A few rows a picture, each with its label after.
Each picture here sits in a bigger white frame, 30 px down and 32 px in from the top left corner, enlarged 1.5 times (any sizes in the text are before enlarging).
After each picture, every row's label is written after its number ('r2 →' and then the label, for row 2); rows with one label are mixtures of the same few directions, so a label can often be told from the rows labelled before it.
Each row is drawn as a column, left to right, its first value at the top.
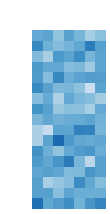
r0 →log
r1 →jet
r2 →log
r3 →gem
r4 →jet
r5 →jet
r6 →log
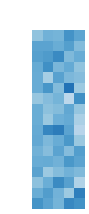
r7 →log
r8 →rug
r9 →jet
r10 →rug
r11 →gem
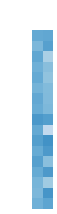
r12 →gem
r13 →jet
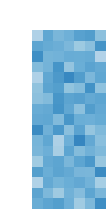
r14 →log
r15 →rug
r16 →jet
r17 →rug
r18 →log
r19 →jet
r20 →jet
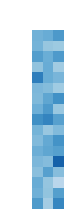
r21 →rug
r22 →gem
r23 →gem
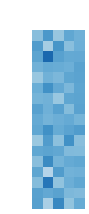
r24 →log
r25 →jet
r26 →log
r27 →log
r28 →jet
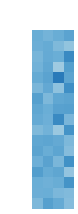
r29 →rug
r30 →log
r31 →rug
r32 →jet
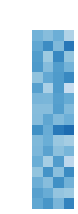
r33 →rug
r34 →jet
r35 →jet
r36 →jet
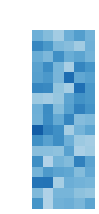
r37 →gem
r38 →gem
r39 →log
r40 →rug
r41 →jet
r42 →jet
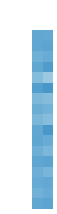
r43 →rug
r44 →rug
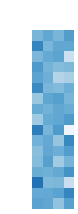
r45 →gem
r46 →gem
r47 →log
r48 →jet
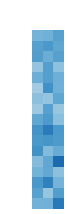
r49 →jet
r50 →gem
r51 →gem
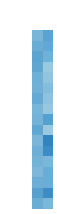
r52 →rug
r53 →jet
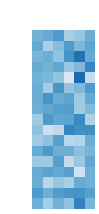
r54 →gem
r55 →gem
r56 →jet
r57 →log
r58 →rug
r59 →rug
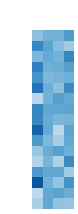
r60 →gem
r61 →log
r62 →gem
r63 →jet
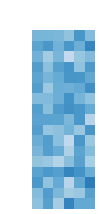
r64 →gem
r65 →jet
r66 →gem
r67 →jet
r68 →rug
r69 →gem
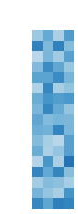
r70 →jet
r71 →jet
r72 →jet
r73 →gem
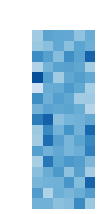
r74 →rug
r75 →gem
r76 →rug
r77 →jet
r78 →log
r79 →jet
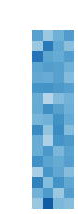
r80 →jet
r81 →log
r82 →gem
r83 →jet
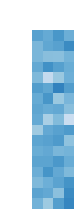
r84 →jet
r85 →rug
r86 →rug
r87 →gem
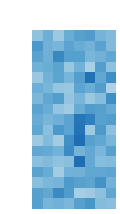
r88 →log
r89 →gem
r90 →rug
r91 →jet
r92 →gem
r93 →rug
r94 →gem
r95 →rug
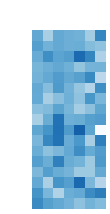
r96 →gem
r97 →log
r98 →gem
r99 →jet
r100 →jet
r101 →rug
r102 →jet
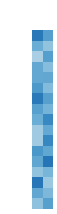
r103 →log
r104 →gem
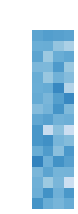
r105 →gem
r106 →jet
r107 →jet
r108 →gem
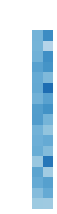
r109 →gem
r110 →jet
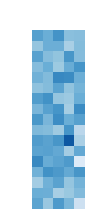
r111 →gem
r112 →rug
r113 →rug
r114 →log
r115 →gem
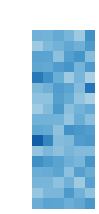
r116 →log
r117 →log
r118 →jet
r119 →rug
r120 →log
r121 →rug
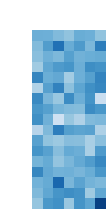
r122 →rug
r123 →log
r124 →gem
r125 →rug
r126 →gem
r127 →jet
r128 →log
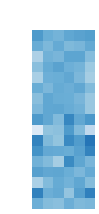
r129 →jet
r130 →gem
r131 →gem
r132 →gem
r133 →jet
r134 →jet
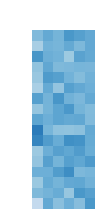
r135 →log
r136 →log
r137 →rug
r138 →rug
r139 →jet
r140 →gem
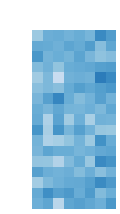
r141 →log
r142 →gem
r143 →log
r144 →gem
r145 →rug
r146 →gem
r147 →log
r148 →log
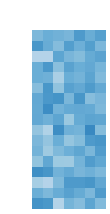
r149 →jet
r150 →jet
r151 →log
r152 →gem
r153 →log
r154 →gem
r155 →jet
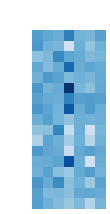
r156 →log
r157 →rug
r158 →jet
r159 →jet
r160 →rug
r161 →gem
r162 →log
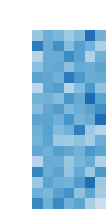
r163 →jet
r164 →gem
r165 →log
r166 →rug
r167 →jet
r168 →log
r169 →gem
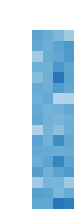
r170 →jet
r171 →gem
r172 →log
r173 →log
